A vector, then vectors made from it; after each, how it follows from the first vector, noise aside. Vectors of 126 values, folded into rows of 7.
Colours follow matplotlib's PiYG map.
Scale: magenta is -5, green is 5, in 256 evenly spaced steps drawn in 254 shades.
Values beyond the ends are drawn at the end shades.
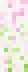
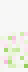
partly zeroed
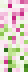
scaled up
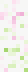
partly zeroed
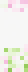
partly zeroed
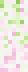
reversed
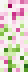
scaled up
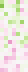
reversed
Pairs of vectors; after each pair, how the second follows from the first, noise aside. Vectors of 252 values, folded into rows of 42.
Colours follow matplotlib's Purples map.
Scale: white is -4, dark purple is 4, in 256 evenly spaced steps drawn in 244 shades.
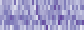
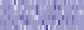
partly zeroed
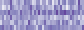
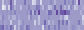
partly zeroed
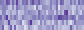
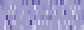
partly zeroed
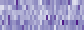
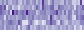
wrapped around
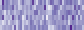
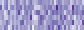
wrapped around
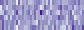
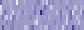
partly zeroed
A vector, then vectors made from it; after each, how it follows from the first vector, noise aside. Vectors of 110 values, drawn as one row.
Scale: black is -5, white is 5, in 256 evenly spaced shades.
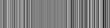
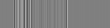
partly zeroed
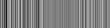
reversed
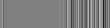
partly zeroed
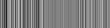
reversed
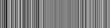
reversed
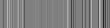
partly zeroed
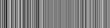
reversed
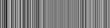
reversed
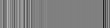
partly zeroed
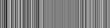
reversed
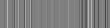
partly zeroed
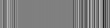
partly zeroed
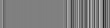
partly zeroed
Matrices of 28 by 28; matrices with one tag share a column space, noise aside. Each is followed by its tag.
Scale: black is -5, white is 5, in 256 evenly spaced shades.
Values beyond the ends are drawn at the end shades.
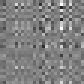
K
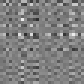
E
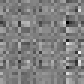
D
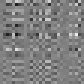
E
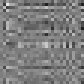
K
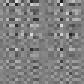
E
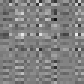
E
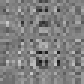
D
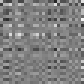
E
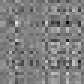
D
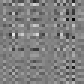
E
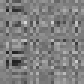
D
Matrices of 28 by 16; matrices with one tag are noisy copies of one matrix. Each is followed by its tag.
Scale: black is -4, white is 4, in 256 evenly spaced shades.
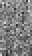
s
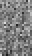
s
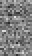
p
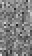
s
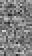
p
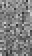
s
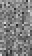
s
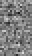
p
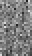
s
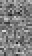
p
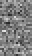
p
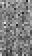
s
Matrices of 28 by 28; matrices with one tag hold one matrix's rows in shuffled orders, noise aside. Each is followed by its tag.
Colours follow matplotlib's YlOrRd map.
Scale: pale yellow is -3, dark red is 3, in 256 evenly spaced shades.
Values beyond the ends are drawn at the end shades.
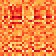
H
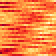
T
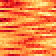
T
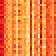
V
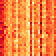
V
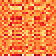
H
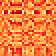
H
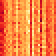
V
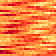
T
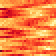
T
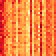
V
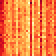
V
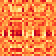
H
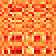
H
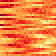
T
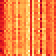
V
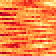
T
